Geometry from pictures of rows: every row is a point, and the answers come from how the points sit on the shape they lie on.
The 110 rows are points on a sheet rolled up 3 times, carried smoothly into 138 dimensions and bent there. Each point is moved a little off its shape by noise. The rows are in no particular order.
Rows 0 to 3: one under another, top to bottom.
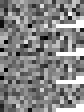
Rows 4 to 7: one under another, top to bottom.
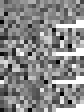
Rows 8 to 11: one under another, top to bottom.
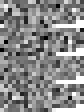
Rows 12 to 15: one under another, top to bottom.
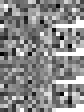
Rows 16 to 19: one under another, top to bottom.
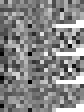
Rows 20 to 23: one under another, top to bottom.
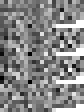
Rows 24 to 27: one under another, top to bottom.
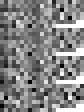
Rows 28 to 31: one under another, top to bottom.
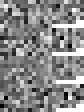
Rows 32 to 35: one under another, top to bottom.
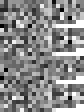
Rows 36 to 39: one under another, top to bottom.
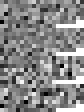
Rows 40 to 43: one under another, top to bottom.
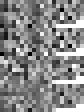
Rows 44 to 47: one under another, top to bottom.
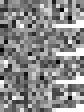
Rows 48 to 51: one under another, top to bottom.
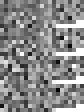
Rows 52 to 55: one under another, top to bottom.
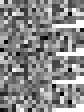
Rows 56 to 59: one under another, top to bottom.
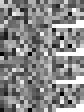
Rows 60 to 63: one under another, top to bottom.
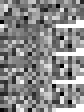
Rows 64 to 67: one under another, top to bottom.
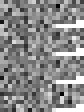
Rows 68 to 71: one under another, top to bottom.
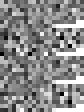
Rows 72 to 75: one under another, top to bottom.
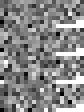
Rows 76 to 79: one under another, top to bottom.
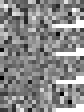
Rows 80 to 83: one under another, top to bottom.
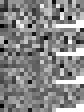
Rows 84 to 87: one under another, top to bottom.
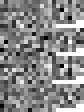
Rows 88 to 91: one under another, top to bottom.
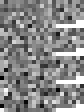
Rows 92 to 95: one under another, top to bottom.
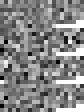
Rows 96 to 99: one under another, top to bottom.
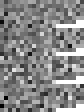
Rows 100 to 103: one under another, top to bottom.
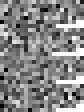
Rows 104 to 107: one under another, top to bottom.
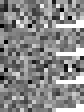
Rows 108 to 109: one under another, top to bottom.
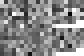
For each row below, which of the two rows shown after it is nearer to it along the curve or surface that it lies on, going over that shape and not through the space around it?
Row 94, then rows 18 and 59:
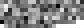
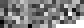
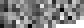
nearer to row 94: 18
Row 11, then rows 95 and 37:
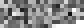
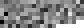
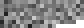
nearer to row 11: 95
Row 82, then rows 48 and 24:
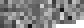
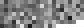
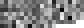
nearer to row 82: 48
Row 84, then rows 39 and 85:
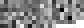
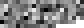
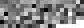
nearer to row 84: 85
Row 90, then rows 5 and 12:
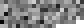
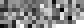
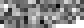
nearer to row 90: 12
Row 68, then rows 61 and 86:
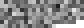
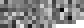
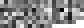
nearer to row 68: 61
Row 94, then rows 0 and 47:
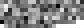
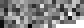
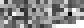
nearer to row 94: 47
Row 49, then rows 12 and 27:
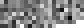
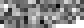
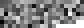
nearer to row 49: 27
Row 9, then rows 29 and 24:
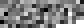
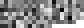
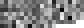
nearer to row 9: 24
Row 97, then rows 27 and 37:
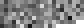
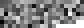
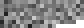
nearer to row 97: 37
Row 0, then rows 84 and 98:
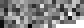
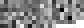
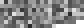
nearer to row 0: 84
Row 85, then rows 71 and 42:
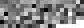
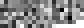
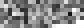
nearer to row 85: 42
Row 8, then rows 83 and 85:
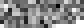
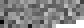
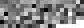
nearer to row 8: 85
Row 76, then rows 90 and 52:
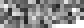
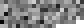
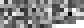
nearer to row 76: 52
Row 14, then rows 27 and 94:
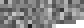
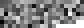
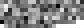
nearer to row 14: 27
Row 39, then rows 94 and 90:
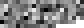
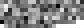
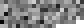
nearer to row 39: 94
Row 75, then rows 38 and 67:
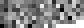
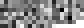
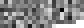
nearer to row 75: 67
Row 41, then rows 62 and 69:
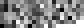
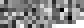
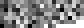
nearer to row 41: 69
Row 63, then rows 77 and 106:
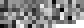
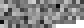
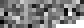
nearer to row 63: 106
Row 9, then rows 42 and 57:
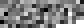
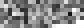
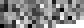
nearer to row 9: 42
